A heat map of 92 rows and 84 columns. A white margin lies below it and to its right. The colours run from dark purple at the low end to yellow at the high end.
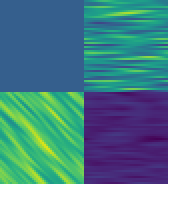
It is made of 2 by 2 panels. Panel 1,1: low, flat. Panel 1,2: middling, streaked across, strong in contrast. Panel 2,1: high, slanting down to the right. Panel 2,2: very low, streaked across, faint in contrast.
